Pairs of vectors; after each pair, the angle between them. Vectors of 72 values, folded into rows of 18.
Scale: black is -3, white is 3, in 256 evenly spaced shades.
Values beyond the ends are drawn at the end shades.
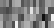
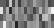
partly opposed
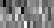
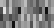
partly opposed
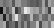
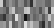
partly aligned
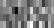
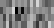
partly aligned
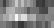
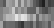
nearly parallel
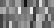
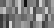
nearly parallel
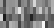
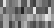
partly opposed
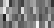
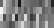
partly aligned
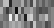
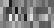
nearly parallel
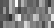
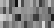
nearly opposite
